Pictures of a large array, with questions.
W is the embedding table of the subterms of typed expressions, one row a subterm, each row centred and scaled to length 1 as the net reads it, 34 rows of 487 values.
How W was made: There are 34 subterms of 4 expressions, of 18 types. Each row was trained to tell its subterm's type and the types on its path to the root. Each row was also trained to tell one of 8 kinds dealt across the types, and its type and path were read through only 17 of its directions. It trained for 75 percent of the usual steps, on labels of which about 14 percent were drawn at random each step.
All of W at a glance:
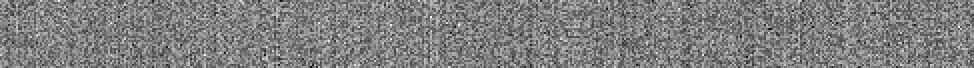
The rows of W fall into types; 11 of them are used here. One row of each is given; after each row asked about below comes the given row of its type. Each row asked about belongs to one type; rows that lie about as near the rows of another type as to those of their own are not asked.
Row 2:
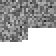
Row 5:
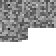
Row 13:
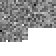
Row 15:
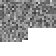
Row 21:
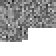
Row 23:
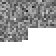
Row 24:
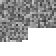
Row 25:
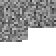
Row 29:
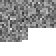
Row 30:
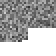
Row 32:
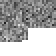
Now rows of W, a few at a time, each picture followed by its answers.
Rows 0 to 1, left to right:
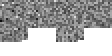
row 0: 23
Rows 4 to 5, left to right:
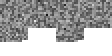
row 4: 24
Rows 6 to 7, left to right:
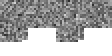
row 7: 21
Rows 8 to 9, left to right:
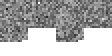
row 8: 24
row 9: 30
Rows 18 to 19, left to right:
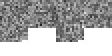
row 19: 29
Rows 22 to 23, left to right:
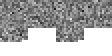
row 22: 32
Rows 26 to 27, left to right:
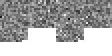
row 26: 25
